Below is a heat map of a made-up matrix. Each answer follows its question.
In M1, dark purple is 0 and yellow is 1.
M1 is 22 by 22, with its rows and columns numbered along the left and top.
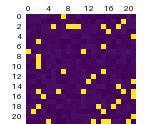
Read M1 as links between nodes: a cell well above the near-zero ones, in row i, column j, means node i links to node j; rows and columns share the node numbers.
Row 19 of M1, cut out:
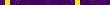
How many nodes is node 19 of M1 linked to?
2
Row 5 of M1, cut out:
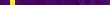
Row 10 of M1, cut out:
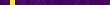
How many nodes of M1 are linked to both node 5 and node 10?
1
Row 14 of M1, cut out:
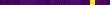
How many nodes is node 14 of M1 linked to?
1
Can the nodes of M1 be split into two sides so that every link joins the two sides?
yes
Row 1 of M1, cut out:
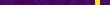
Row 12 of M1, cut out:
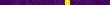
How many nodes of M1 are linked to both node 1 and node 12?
0
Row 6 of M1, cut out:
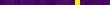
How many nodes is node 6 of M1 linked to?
1
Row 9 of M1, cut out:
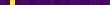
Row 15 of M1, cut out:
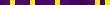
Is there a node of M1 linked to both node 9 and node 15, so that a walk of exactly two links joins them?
yes
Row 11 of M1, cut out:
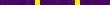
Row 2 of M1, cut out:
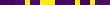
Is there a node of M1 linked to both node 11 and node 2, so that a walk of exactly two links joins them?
yes
